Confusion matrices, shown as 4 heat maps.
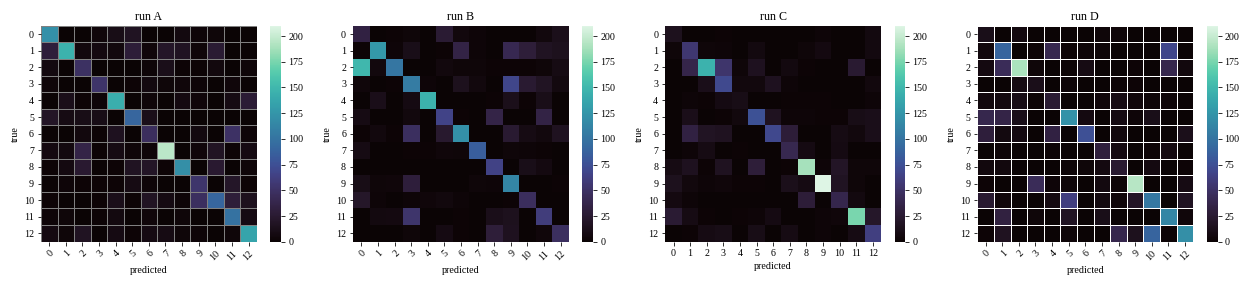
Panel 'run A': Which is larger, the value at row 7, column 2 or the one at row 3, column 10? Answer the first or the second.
the first
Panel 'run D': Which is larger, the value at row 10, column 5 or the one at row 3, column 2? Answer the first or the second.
the first
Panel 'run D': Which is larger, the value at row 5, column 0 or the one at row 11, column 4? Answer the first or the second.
the first
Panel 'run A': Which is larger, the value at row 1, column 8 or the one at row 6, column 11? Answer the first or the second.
the second
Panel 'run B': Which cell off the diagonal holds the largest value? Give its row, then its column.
2, 0
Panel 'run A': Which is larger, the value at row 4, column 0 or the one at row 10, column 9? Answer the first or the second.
the second
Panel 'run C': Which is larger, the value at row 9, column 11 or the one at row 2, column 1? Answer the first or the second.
the second
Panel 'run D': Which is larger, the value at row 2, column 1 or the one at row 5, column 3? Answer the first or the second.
the first
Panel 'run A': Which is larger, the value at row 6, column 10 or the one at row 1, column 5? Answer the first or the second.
the second
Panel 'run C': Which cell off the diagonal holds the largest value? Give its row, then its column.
2, 3
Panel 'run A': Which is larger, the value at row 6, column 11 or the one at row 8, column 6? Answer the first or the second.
the first
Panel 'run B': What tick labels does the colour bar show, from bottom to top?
0, 25, 50, 75, 100, 125, 150, 175, 200
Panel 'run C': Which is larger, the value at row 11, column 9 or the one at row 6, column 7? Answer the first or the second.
the second
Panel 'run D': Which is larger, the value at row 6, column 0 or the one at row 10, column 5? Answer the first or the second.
the second
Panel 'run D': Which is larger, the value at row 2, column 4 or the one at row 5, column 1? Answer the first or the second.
the second
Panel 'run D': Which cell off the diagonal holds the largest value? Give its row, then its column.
12, 10
